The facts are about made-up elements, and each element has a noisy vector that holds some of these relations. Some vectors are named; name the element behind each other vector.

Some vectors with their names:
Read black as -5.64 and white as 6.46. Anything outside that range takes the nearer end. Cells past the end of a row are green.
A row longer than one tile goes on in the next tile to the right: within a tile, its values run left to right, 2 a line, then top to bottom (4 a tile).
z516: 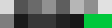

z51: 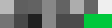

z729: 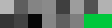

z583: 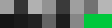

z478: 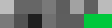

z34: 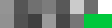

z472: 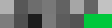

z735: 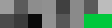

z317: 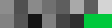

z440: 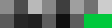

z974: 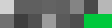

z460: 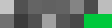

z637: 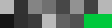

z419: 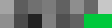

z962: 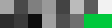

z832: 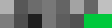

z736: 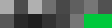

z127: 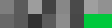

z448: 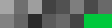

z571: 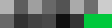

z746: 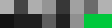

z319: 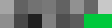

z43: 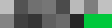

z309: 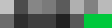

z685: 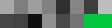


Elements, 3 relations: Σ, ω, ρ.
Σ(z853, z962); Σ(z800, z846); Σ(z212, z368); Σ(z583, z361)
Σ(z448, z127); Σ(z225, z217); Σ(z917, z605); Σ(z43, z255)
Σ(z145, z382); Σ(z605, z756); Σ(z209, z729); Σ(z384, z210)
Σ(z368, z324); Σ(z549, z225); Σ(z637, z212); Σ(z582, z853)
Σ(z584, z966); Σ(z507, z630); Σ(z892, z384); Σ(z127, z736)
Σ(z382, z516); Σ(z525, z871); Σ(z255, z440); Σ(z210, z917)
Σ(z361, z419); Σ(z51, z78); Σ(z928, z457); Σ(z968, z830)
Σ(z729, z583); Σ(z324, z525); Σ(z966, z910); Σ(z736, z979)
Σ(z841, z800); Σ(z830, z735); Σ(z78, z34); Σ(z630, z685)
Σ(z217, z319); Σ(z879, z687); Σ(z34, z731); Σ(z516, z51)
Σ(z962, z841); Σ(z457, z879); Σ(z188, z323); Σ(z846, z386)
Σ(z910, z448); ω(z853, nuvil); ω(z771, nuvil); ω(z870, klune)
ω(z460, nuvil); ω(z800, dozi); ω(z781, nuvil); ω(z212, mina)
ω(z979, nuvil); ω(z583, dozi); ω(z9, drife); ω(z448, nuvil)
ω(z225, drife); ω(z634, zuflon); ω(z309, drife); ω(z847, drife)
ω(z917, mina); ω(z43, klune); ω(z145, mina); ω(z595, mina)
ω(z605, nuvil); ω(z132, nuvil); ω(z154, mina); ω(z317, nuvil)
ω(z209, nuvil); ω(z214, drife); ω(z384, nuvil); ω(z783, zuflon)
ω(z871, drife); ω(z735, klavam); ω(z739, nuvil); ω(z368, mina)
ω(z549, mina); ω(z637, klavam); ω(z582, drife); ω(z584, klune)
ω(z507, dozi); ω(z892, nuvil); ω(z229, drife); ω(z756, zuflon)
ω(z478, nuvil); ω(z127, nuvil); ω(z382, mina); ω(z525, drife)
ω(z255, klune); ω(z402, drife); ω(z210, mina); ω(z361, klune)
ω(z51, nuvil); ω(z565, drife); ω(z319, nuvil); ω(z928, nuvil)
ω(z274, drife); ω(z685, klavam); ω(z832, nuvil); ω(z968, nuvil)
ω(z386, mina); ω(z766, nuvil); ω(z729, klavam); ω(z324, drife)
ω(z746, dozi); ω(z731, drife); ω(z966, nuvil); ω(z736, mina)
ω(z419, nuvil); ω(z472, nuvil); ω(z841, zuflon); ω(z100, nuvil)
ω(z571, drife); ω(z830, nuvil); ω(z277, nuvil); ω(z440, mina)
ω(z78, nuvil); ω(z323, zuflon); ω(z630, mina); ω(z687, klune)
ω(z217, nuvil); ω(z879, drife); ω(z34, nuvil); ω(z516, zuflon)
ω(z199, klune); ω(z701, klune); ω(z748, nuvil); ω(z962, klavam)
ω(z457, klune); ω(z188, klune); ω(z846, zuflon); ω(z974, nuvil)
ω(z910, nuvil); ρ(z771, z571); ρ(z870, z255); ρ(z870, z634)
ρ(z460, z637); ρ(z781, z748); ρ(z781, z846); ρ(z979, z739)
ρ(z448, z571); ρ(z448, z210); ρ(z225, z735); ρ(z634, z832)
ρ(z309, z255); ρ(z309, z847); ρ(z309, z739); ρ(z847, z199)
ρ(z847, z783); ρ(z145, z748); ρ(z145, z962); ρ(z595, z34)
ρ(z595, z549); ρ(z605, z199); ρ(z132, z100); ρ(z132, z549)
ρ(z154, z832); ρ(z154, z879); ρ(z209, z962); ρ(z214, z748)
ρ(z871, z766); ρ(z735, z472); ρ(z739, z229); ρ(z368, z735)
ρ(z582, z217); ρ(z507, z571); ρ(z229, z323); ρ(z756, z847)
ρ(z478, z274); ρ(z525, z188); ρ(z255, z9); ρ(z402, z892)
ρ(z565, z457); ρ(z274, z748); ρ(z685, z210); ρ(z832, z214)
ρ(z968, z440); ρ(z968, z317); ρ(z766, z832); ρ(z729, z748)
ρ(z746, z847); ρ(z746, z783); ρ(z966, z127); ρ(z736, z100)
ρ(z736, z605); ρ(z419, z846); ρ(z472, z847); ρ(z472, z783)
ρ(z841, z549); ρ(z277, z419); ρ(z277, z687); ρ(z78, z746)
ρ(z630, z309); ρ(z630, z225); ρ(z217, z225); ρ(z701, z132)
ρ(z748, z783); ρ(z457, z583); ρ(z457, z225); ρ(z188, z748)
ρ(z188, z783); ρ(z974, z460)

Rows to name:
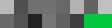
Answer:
z928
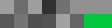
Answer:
z966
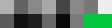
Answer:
z386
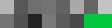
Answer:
z384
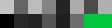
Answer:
z507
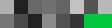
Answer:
z892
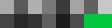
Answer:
z210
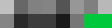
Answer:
z871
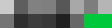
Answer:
z525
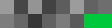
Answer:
z910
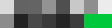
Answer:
z841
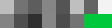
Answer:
z78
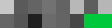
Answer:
z209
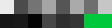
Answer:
z145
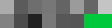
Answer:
z605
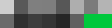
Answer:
z565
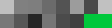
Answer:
z771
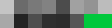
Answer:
z756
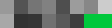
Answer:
z687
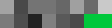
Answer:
z100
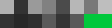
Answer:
z549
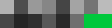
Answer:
z917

